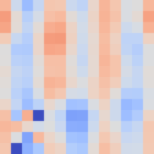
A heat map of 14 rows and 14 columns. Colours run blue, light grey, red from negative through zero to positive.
Average level on the scale: 50%. Roughest part: bottom left. Odd patch: rougher, in the bottom left. Stripes: upright, repeating 3 times.
